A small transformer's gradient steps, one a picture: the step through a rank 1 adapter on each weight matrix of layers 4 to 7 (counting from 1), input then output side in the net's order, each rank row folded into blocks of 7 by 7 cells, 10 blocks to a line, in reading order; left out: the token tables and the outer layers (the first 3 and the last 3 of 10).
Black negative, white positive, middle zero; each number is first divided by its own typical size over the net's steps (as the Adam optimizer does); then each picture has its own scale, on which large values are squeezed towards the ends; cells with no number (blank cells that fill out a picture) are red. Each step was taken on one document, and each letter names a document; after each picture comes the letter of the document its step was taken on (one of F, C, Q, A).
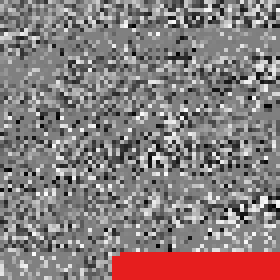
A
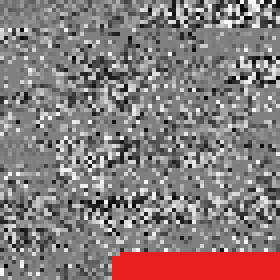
A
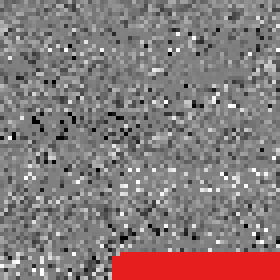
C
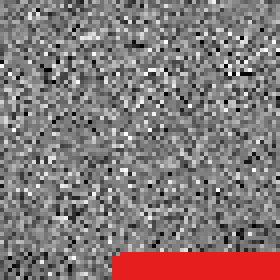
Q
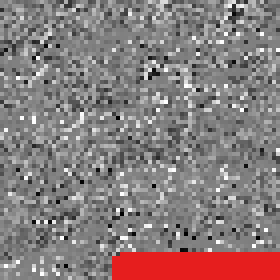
C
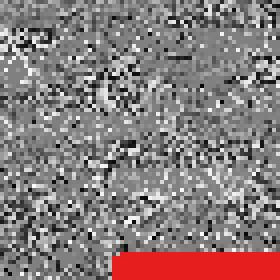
A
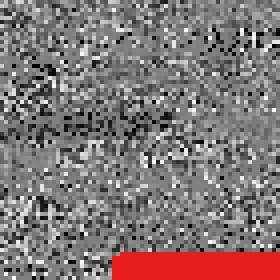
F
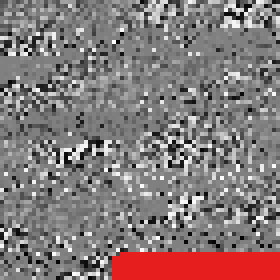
F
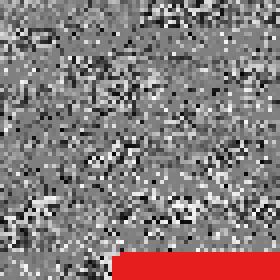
A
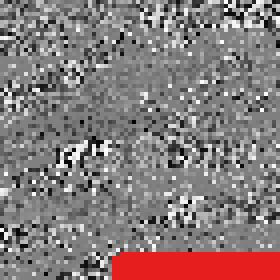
F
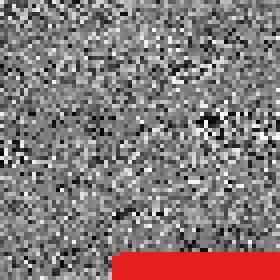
Q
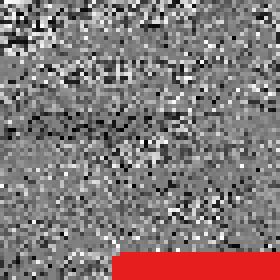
F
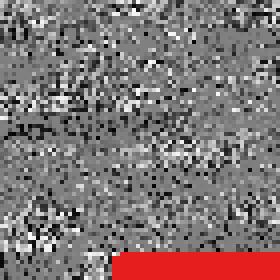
F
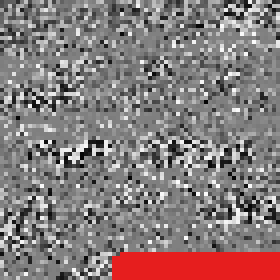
F
